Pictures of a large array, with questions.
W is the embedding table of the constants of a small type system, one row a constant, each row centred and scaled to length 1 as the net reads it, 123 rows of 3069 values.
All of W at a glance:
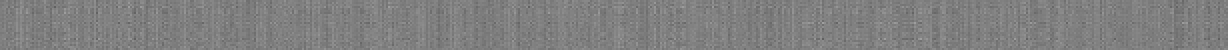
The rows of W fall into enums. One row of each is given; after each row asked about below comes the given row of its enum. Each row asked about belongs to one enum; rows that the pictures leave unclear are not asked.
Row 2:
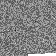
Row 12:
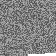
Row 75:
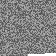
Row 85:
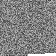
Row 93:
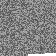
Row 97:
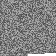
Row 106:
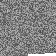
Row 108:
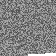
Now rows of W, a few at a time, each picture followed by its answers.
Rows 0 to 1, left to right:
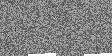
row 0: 2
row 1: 93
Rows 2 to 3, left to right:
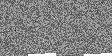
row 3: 75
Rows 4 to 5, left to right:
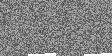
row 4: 106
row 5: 93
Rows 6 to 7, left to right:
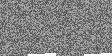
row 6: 75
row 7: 93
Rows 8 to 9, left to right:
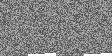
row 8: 106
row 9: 97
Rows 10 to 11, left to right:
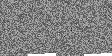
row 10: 97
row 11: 2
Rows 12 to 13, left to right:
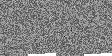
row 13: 2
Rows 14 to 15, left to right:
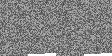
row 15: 93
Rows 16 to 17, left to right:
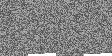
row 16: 93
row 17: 97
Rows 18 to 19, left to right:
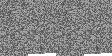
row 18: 93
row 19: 93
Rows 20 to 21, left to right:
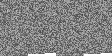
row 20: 106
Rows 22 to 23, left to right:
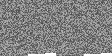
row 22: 108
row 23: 75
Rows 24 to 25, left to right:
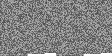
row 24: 97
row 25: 75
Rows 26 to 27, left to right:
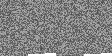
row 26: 93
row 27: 75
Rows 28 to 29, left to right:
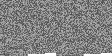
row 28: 12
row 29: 75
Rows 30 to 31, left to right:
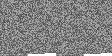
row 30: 97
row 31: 75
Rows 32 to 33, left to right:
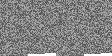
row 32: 75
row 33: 106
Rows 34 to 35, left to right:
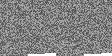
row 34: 75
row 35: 108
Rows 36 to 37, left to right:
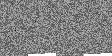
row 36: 2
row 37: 97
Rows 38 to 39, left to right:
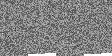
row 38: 2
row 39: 108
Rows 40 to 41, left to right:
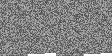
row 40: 75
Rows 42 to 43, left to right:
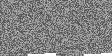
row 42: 97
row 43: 12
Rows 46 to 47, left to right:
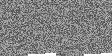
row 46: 108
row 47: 12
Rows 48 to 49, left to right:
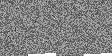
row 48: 2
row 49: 75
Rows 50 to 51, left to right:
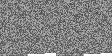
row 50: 75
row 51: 97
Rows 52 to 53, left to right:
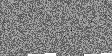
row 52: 97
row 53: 2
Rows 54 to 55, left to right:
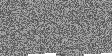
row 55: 12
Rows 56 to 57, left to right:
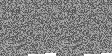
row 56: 108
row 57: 108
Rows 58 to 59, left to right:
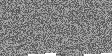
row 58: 108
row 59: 12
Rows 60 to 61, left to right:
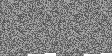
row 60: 97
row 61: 97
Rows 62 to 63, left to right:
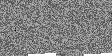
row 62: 2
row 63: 12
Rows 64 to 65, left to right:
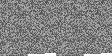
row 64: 75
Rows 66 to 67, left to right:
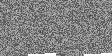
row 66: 106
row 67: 12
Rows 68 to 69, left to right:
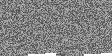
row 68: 108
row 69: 12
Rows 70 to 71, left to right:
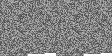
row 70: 97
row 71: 97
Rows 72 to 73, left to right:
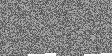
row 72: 75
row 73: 93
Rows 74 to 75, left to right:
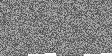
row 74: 106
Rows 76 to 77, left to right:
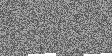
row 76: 93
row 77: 97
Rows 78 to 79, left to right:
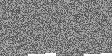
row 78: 108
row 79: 97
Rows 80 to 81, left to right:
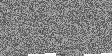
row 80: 106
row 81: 12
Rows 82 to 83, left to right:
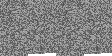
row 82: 93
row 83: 93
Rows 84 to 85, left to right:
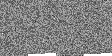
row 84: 2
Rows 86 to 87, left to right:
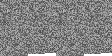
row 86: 106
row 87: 106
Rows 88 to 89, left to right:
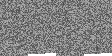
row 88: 108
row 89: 93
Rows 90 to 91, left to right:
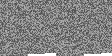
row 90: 75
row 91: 108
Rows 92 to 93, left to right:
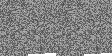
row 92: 93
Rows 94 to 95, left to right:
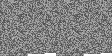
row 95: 97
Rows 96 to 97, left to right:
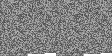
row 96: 97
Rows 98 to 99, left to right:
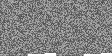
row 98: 97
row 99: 75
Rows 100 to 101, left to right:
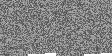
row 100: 12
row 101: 93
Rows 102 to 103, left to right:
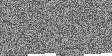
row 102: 85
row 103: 12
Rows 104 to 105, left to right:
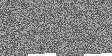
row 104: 93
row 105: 75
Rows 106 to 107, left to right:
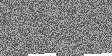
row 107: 108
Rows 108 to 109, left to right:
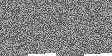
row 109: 106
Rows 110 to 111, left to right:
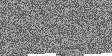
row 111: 12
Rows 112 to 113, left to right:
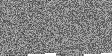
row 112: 85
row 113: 12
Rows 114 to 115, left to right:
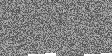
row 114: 108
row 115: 106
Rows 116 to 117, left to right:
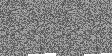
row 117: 93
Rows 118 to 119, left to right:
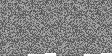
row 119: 75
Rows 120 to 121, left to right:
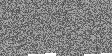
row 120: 108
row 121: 93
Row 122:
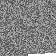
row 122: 2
